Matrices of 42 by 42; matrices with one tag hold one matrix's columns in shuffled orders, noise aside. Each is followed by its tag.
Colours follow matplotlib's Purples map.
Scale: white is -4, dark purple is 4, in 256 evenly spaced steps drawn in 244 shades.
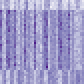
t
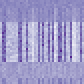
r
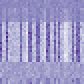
r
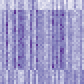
t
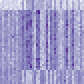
t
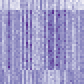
t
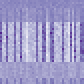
r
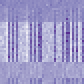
r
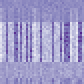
r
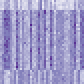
t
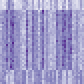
t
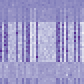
r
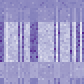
r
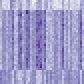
t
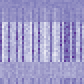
r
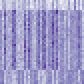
t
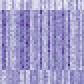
t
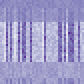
r
